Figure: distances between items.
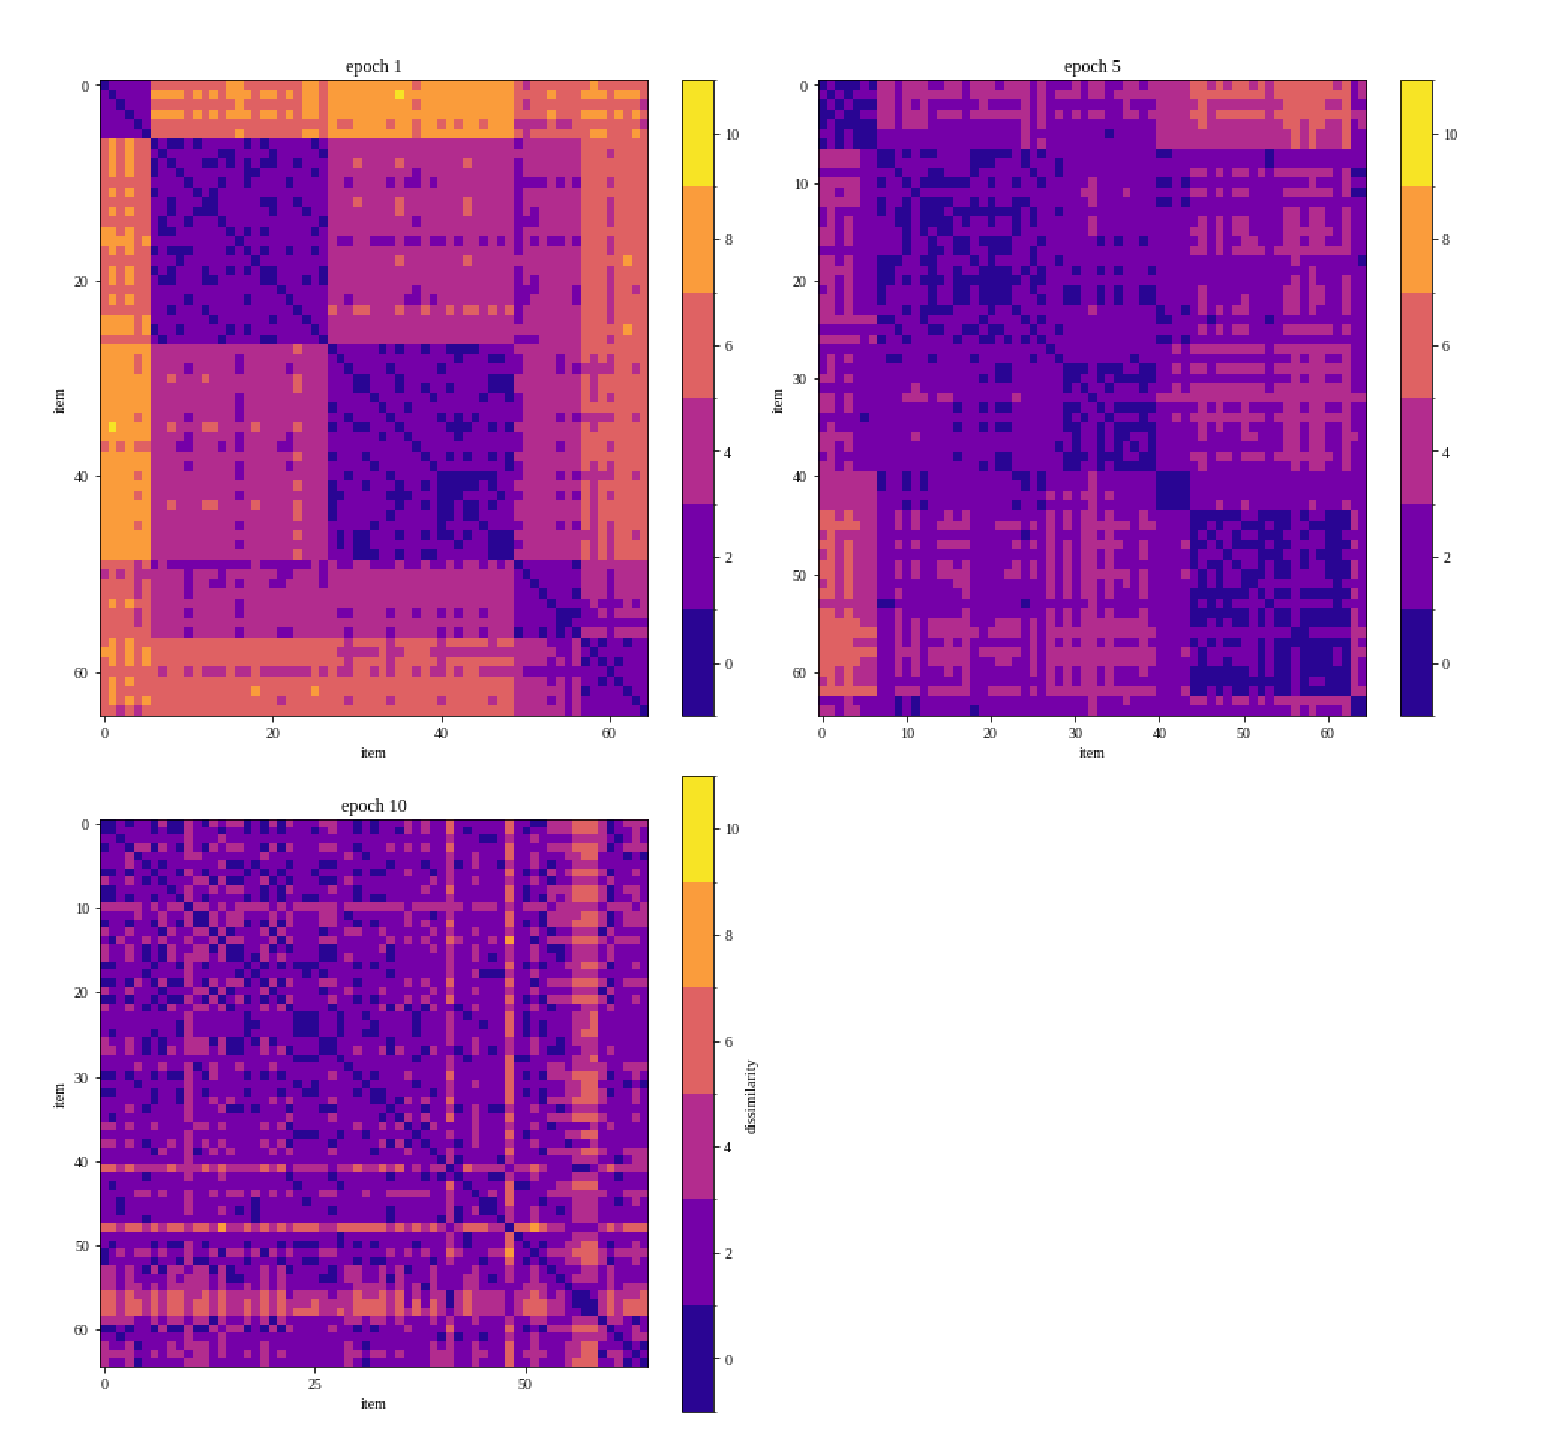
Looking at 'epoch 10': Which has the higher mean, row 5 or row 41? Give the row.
41
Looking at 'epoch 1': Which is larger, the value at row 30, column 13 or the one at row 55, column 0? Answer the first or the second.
the second
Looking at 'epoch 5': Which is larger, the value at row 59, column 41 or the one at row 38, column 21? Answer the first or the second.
the first
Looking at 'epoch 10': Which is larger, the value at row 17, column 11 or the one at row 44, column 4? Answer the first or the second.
the second
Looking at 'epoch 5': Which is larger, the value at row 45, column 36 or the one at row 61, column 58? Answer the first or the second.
the first
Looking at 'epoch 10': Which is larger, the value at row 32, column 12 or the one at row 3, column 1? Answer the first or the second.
the second
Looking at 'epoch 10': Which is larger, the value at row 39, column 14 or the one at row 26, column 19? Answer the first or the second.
the second
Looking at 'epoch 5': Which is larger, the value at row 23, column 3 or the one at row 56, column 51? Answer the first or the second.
the first
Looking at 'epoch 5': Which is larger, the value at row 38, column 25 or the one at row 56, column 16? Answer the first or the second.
the second
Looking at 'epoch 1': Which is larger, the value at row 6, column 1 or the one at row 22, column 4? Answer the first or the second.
the first
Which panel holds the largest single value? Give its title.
epoch 1
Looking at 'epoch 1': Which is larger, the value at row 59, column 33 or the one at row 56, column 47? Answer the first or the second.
the first
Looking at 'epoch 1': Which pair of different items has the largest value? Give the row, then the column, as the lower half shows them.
35, 1
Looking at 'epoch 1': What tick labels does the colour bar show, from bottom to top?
0, 2, 4, 6, 8, 10
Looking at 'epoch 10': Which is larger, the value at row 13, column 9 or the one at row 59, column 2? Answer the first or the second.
the second
